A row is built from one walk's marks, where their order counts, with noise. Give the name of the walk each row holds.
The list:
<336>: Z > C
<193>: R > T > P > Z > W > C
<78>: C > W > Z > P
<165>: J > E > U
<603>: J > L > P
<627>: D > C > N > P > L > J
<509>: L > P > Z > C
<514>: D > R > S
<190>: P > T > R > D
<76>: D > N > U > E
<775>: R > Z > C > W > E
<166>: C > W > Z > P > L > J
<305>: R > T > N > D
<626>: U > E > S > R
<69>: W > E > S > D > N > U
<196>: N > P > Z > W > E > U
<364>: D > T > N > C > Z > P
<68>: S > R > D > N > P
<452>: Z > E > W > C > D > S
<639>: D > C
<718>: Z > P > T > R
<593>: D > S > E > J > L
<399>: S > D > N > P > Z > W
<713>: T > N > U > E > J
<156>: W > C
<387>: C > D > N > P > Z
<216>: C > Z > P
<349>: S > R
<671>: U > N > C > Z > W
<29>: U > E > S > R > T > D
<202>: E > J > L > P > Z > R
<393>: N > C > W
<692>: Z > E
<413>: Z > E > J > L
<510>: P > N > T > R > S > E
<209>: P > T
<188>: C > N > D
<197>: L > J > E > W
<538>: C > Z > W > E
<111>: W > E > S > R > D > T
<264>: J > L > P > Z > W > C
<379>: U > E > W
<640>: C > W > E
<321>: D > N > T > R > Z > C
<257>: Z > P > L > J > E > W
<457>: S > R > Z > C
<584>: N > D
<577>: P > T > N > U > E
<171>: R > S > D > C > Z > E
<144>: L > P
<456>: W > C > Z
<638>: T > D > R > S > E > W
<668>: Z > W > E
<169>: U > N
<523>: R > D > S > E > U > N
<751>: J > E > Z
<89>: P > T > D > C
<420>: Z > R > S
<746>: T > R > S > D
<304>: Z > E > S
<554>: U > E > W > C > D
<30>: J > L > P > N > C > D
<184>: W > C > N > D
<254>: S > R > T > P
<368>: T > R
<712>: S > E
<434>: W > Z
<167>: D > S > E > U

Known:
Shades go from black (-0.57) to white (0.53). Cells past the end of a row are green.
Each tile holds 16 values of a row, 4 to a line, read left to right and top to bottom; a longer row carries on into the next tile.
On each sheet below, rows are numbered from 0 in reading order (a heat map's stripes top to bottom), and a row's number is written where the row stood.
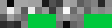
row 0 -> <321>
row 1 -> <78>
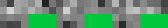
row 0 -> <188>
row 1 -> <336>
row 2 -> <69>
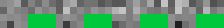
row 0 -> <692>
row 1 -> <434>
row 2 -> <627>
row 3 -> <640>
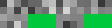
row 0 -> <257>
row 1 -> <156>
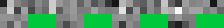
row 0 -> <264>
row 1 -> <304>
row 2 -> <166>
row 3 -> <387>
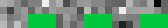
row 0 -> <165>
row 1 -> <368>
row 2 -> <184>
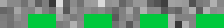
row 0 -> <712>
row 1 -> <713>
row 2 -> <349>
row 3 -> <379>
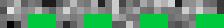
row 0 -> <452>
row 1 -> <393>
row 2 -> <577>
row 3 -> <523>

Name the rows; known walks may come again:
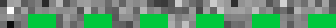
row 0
<78>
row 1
<368>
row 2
<420>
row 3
<197>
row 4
<584>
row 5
<626>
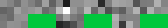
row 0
<593>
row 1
<364>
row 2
<379>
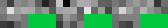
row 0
<399>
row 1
<305>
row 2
<639>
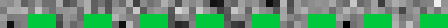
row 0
<554>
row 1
<254>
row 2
<196>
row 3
<171>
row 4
<457>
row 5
<169>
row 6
<671>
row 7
<165>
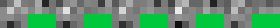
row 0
<393>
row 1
<216>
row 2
<336>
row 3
<456>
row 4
<434>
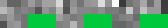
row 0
<209>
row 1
<713>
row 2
<29>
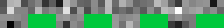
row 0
<538>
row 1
<166>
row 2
<413>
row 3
<387>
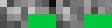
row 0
<638>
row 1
<718>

